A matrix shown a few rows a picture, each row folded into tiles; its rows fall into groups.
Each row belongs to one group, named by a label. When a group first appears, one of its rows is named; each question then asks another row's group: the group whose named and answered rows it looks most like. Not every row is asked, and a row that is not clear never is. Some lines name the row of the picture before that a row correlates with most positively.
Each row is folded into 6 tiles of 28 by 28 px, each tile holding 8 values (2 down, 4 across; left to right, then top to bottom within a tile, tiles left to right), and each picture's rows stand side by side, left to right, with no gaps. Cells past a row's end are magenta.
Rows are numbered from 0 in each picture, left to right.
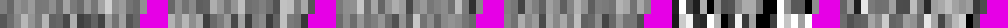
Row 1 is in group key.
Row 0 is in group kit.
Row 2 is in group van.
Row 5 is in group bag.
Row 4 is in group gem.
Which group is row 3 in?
key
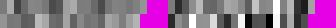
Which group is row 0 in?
gem
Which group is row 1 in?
kit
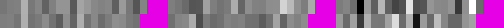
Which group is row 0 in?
van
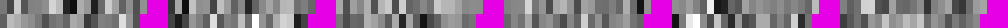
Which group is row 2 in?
kit
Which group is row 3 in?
van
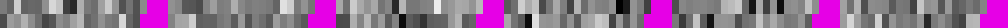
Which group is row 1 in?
key
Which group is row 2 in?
kit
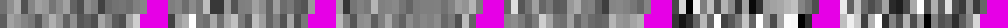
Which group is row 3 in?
gem
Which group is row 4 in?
bag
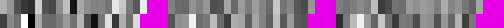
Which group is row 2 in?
kit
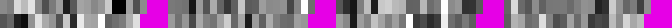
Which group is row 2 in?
kit
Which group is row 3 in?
gem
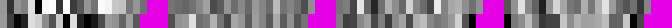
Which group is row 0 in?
kit
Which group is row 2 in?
bag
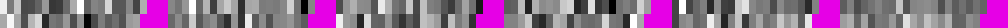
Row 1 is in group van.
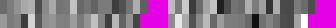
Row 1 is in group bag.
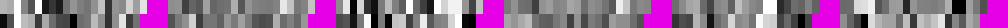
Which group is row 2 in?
bag
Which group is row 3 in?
key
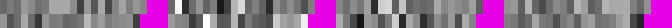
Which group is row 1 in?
gem
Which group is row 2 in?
kit
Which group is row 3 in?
bag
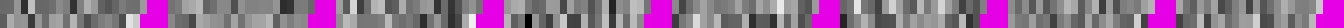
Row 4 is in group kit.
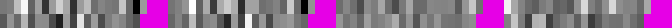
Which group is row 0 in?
van
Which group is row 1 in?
van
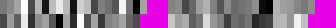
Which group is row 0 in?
van
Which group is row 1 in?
gem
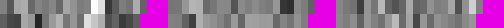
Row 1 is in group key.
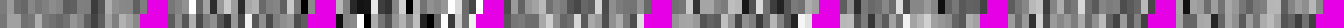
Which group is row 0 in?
gem
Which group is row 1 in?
van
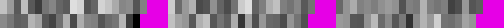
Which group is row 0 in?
bag
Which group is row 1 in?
bag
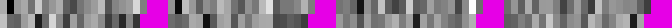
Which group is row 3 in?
bag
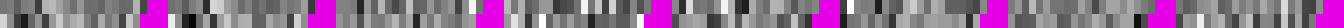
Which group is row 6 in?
bag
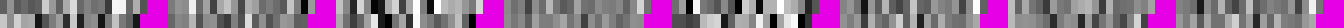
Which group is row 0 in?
key
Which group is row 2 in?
bag
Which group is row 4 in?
bag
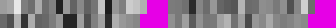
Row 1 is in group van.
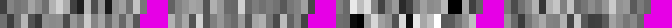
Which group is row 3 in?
kit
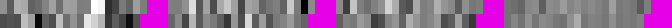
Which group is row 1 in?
van
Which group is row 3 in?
kit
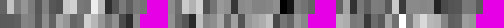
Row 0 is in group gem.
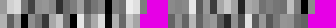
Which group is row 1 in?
van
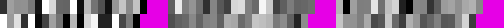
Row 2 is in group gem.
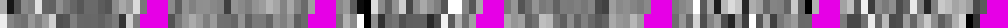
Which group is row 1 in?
kit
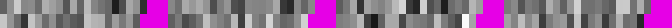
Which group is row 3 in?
key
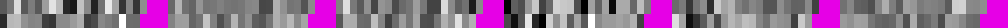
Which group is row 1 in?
gem
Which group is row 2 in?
gem
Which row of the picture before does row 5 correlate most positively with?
3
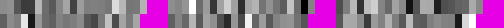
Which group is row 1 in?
van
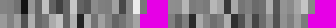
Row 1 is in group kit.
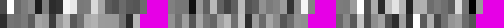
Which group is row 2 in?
van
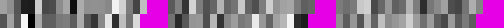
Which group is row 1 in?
bag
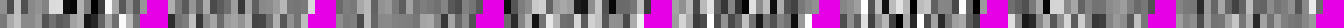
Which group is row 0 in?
gem
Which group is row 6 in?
kit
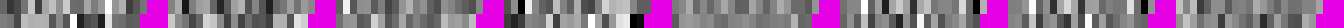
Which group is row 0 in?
kit
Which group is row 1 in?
gem
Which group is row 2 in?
gem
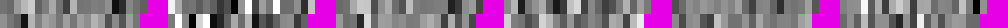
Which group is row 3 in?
gem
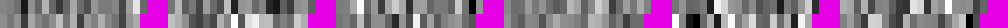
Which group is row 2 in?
van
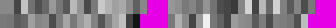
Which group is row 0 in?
bag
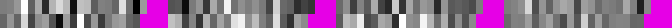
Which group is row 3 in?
van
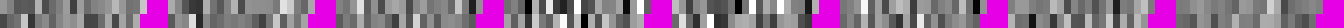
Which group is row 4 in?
bag
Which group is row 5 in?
van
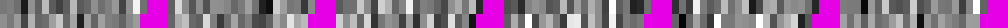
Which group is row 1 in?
gem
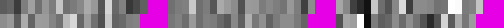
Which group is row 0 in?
kit
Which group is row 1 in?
van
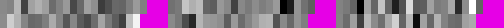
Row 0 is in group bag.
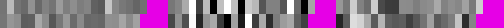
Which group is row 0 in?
gem
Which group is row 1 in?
van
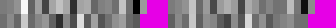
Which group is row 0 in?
van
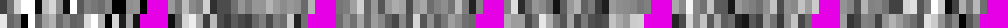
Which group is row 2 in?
van
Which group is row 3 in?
gem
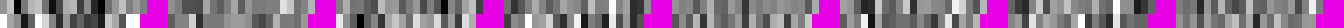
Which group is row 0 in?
gem
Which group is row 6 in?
kit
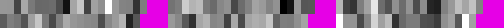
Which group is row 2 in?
gem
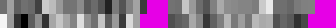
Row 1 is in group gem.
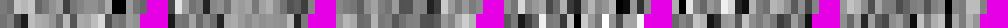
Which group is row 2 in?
gem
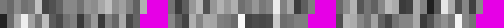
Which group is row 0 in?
kit
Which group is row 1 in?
kit
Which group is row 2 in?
gem
